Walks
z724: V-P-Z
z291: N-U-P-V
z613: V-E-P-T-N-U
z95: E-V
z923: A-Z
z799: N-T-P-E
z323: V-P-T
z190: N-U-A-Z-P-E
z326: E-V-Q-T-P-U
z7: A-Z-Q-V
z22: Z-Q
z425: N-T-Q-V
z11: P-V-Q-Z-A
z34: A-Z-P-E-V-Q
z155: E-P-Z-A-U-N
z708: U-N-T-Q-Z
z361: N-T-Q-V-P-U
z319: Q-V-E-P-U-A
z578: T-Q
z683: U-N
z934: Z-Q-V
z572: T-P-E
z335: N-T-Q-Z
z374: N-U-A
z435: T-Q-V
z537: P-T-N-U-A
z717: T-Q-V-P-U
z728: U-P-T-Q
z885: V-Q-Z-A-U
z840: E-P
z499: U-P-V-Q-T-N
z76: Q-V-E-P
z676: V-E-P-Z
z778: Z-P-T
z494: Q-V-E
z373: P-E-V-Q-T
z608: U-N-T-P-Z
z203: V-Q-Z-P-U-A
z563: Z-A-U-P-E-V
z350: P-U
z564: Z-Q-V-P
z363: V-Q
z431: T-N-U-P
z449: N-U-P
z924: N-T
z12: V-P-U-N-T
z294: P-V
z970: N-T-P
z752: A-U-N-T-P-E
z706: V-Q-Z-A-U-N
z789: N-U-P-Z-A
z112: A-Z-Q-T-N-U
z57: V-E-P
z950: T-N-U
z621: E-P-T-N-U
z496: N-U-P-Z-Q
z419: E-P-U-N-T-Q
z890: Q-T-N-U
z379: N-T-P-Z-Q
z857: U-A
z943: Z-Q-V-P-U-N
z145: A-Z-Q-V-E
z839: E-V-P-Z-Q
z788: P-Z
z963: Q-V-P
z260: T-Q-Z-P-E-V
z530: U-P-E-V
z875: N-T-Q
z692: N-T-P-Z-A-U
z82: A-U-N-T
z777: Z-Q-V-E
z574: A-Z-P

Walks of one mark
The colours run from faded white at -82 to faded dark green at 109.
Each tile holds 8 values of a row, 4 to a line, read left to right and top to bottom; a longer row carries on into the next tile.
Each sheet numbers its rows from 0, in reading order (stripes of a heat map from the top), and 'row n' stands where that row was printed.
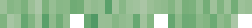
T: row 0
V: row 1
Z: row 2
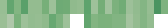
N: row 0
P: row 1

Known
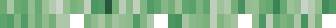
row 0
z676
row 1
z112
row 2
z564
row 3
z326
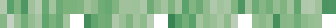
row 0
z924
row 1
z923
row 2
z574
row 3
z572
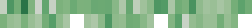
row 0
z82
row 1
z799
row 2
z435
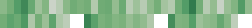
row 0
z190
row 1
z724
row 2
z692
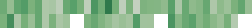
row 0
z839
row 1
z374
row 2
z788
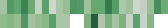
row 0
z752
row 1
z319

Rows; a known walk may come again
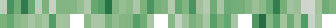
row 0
z374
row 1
z708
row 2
z924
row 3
z563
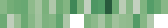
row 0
z970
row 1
z112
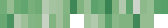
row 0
z963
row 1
z621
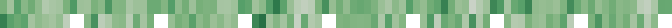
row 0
z574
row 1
z363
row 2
z840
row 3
z203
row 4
z350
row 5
z326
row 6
z335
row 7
z57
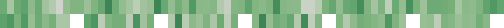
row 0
z676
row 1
z717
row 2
z494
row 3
z530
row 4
z431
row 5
z578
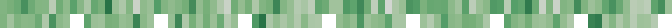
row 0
z449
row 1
z12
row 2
z777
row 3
z7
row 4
z752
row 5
z799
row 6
z537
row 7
z11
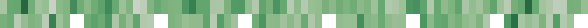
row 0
z361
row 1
z190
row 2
z496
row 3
z857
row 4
z572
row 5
z788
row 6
z885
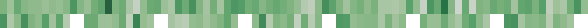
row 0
z778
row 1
z943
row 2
z875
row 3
z76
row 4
z294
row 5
z82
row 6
z564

